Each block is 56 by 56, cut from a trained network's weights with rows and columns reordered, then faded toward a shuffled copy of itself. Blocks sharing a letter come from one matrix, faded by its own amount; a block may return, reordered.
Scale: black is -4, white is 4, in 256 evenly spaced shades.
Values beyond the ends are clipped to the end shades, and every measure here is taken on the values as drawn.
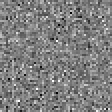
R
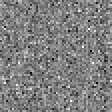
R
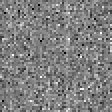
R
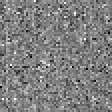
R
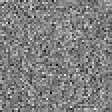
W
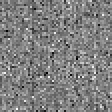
R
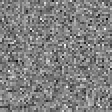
W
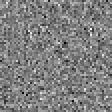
W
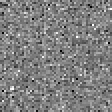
R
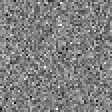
W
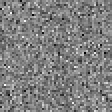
R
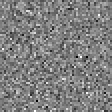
W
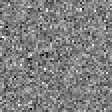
W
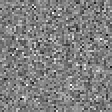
W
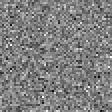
W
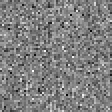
R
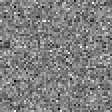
W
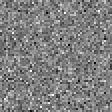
W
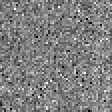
R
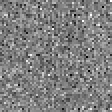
R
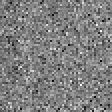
R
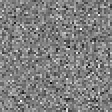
W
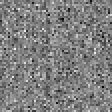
R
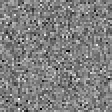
W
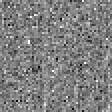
R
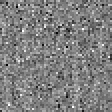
R
